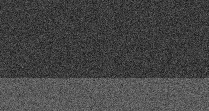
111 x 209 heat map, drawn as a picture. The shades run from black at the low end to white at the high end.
There are no regular stripes. On average the colour sits 30% of the way up the scale. The bottom part is higher, past a seam about 70% of the way down.
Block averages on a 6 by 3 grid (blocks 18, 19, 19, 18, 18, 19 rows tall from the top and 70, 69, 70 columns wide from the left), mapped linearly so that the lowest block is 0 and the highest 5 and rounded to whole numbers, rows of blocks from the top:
000 | 000 | 000 | 000 | 444 | 555
